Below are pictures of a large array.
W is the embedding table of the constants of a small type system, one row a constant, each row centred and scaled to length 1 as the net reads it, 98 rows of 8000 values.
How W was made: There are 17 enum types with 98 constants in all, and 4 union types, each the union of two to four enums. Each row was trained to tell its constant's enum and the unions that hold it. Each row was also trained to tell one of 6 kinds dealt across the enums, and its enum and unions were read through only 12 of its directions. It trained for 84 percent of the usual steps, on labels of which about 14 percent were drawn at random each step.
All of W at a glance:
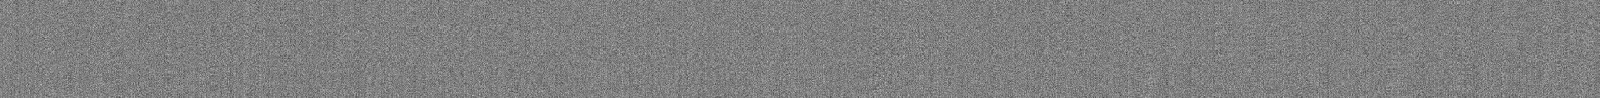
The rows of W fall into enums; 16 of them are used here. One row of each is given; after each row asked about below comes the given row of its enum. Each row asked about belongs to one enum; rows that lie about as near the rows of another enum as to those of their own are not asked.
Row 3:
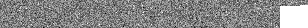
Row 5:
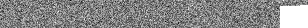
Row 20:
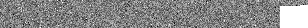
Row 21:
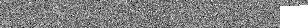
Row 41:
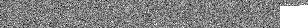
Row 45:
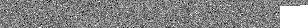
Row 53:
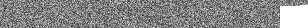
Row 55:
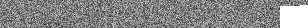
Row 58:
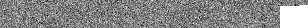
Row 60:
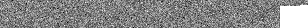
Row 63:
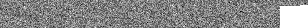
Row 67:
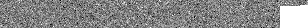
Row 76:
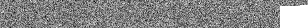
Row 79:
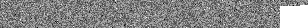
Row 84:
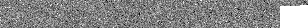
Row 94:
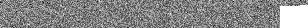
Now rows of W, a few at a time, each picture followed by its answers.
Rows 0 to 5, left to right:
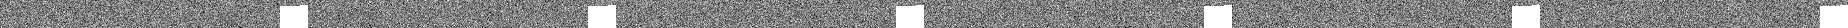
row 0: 79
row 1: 41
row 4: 55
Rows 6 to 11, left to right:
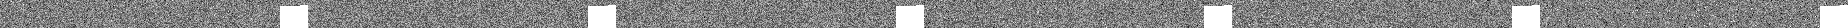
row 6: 58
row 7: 53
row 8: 21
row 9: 41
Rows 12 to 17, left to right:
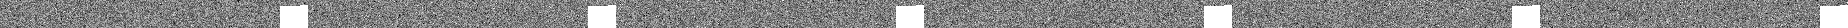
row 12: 79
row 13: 20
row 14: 76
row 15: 21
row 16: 5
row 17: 67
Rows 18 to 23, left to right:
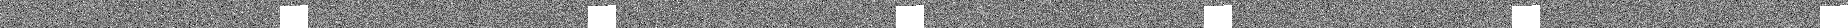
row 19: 94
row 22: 41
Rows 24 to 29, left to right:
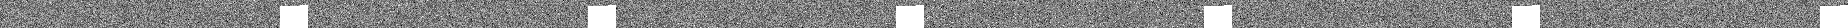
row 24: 94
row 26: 55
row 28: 53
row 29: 20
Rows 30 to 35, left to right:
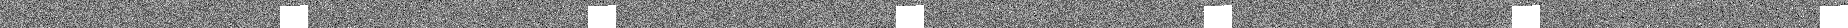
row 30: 58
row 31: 58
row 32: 79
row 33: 5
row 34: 5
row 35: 20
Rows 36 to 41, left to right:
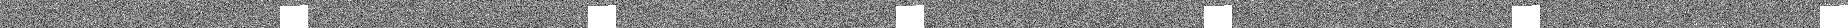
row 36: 3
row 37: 45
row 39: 45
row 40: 55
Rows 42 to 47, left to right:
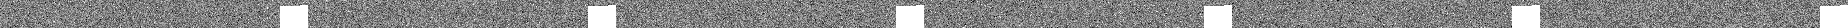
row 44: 53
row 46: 41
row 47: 21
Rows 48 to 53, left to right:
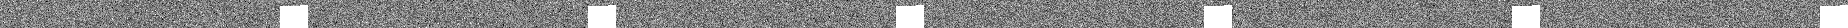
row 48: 5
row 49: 45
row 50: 53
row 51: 76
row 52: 67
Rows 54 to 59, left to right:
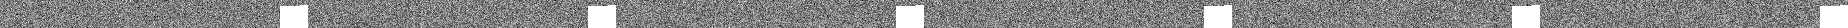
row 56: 55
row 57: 63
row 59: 5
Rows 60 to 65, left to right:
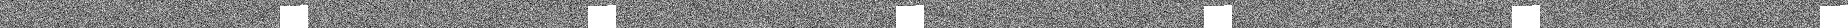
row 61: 58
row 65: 67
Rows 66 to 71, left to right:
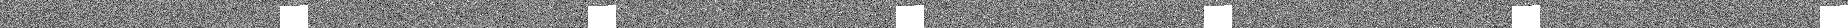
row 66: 41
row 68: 76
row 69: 94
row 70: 58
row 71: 76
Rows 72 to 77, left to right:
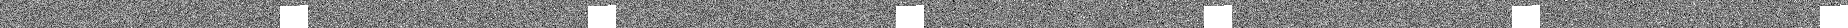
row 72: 3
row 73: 55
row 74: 94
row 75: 41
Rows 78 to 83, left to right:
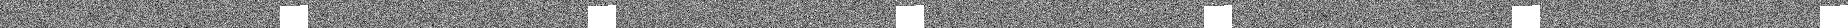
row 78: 67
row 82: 67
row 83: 79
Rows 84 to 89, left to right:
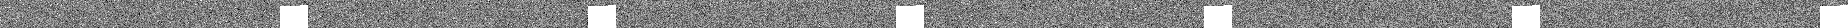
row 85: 67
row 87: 20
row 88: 53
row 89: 3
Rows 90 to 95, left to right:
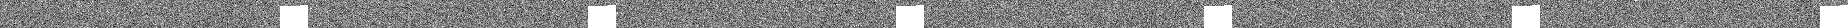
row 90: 20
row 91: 76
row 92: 53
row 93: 20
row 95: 94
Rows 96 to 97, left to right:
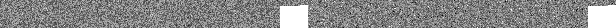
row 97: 76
